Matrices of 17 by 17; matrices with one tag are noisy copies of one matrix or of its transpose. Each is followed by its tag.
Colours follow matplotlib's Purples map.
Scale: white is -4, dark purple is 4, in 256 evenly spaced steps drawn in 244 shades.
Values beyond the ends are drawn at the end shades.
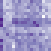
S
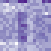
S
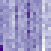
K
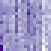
K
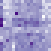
S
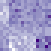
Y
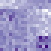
Y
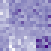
Y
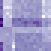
S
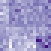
Y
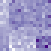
Y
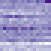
K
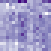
S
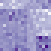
Y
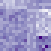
Y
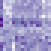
S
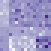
Y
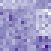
Y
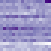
K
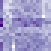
S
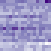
K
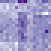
S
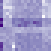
S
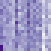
K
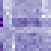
S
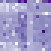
S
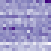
K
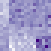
Y
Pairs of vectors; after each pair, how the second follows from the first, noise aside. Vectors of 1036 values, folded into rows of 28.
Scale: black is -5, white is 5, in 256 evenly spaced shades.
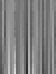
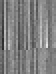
wrapped around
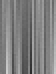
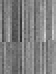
wrapped around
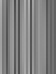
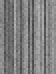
wrapped around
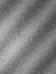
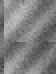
wrapped around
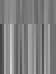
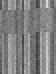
wrapped around
